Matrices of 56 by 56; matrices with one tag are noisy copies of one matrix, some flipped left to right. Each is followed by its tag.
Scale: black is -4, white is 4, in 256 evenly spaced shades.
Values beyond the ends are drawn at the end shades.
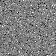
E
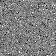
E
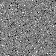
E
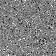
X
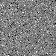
E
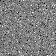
E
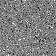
X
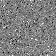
X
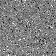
X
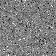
X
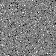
E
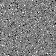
E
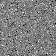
E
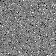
E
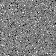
E
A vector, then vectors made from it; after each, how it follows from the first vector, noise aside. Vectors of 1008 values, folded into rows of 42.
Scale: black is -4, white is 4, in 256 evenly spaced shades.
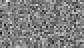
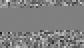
partly zeroed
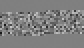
partly zeroed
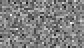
wrapped around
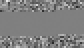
partly zeroed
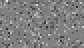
partly zeroed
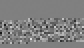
partly zeroed
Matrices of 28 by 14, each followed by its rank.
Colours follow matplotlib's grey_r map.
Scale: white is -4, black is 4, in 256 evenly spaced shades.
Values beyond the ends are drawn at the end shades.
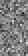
full rank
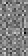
three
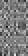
three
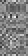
three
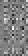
three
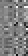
three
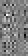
three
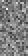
full rank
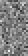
full rank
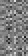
three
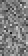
full rank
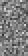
full rank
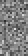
full rank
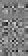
three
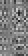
three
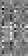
three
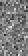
full rank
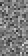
full rank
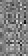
three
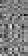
three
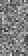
full rank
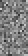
full rank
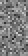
full rank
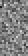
full rank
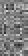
three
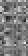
three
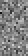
full rank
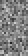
full rank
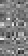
three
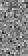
full rank
